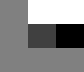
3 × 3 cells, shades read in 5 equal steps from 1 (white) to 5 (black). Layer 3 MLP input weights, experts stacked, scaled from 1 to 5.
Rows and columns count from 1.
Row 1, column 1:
3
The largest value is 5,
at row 2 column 3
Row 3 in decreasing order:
3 3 3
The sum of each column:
9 8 9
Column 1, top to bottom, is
3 3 3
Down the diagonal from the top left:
3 4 3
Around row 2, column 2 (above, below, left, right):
1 3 3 5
